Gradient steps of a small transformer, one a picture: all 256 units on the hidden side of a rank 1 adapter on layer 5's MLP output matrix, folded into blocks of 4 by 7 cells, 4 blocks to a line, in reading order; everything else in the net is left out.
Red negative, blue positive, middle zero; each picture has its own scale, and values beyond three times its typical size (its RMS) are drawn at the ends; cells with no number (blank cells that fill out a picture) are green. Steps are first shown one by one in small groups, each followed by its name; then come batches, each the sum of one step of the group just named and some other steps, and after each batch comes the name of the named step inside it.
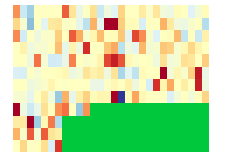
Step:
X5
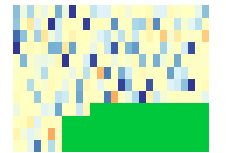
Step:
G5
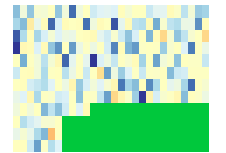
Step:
G5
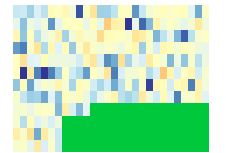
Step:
X5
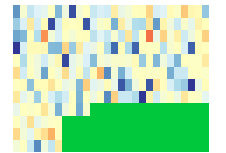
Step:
G5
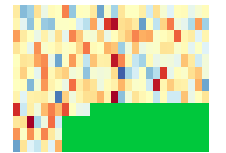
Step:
X5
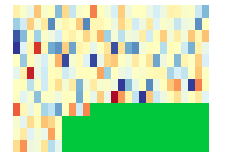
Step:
G5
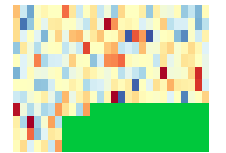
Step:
X5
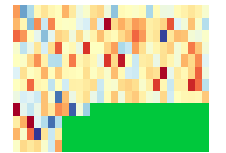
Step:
X5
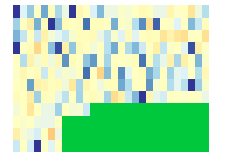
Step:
G5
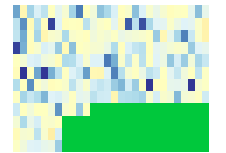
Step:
G5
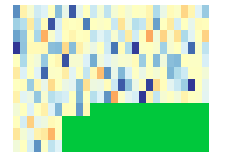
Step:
G5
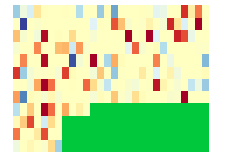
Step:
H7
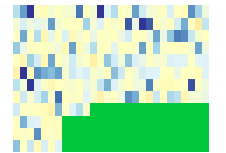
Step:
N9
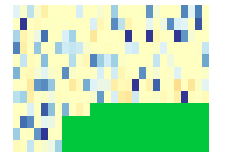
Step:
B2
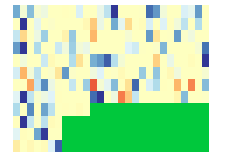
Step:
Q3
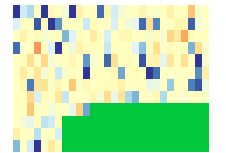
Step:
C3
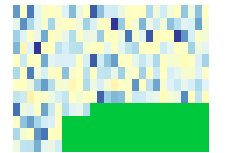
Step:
B2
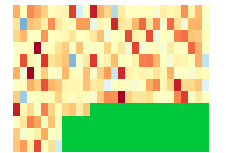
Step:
H7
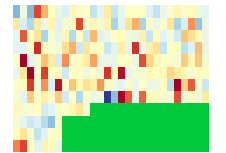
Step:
Q3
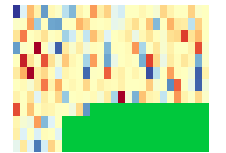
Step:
C3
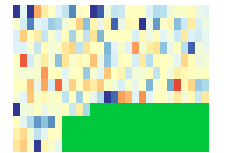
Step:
Q3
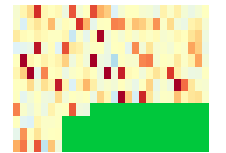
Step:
Q3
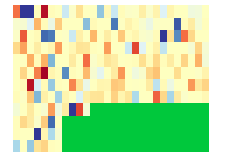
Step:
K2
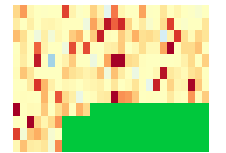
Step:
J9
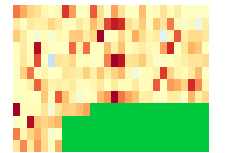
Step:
J9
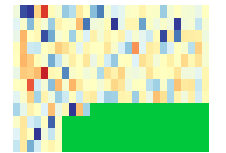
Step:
K2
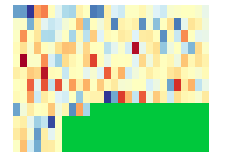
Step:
K2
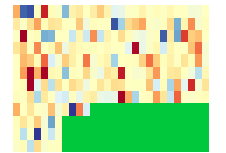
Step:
K2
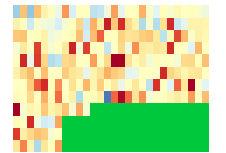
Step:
J9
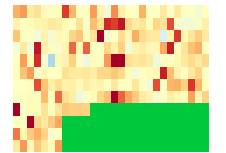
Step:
J9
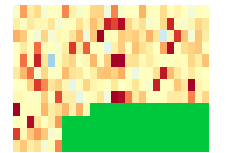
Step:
J9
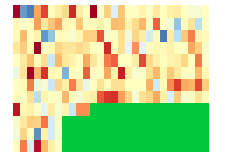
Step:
K2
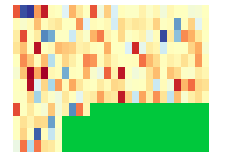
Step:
K2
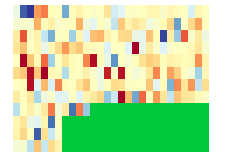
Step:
K2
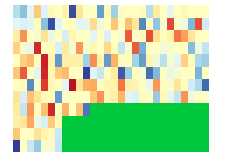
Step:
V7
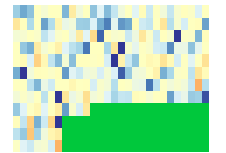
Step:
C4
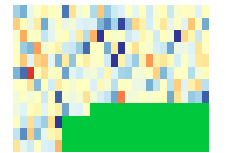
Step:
C4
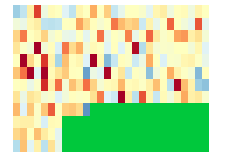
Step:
V7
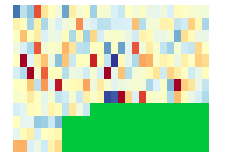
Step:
C4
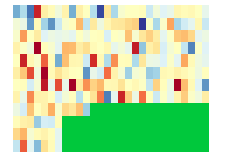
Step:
V7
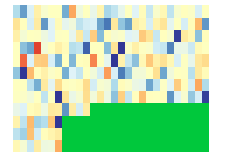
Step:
C4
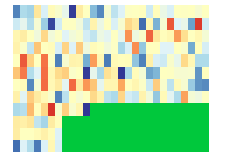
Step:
V7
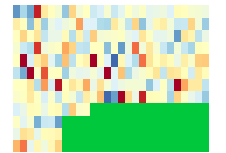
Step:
C4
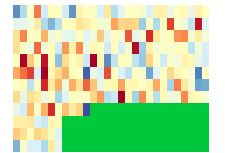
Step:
V7
